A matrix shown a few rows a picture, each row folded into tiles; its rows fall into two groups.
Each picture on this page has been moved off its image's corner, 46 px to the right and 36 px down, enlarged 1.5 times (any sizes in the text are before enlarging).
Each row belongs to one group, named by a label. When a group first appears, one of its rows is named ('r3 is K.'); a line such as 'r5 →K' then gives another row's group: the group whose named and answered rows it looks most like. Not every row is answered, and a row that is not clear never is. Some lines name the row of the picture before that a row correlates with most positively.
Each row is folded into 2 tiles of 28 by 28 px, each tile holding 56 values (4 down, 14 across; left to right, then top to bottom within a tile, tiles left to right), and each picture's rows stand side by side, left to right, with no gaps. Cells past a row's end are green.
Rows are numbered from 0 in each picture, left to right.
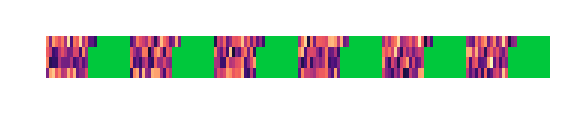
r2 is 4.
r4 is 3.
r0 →4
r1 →4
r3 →4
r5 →3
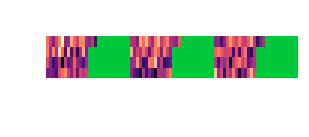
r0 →3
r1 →3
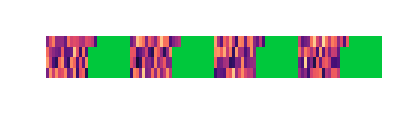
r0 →4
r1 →4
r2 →3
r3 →3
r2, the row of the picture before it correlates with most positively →0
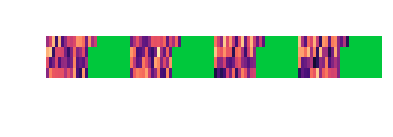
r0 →4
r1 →4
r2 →3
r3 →3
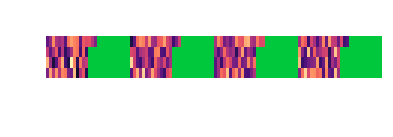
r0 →4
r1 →4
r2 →4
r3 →4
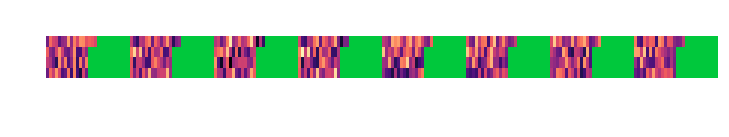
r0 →4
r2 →3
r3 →3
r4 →3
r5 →3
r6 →4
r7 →3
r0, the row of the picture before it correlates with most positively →2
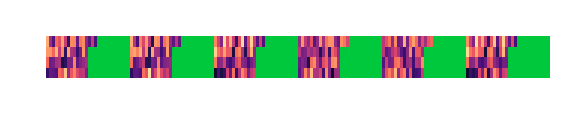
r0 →3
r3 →4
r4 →4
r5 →3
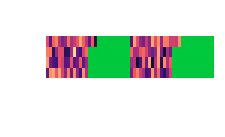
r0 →4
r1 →4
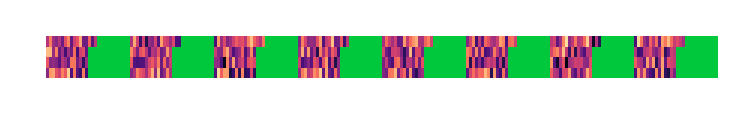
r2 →4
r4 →4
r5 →4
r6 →3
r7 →4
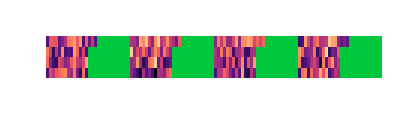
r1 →3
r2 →4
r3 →4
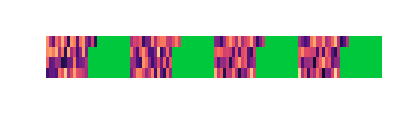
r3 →3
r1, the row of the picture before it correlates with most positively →2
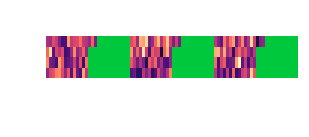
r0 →4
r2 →3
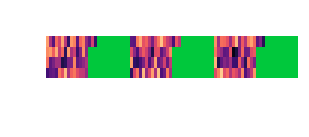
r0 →3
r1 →4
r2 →4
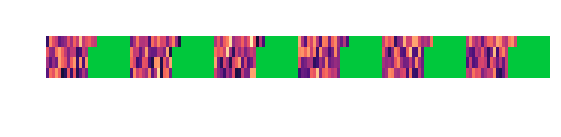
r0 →4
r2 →3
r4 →4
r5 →4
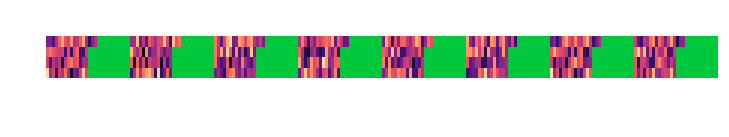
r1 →4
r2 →3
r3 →4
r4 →4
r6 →3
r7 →3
